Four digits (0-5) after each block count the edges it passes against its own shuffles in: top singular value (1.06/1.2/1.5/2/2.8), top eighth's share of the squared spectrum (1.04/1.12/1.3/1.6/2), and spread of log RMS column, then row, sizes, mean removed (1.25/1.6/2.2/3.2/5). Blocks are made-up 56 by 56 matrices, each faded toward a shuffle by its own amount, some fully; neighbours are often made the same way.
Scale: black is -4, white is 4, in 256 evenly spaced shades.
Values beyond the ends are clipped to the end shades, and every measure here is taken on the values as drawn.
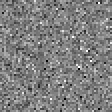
0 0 0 0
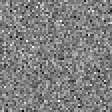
0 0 0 0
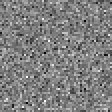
0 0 0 0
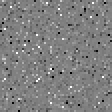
0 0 0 0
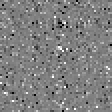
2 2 1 1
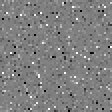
1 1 0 0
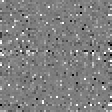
3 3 1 1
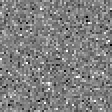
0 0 0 0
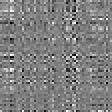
4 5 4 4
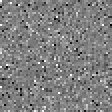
0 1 0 0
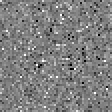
1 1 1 0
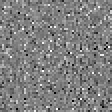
3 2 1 0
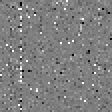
3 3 1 0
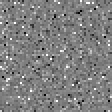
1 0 0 0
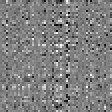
4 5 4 2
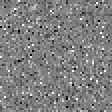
2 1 0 0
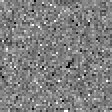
0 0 0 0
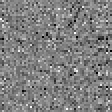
3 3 1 1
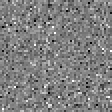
3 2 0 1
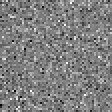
0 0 0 0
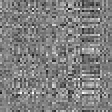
4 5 3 3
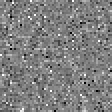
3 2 1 1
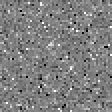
1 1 0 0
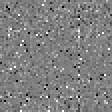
2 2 0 1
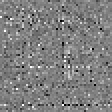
3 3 2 2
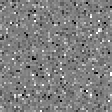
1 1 0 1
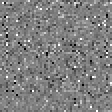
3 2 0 1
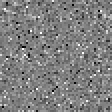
2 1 0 0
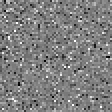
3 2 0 0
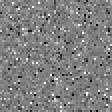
1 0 0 0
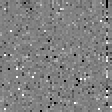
3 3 0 0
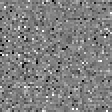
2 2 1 1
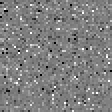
1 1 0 0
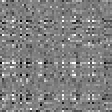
5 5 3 3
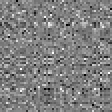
4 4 2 2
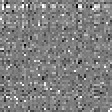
4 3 2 2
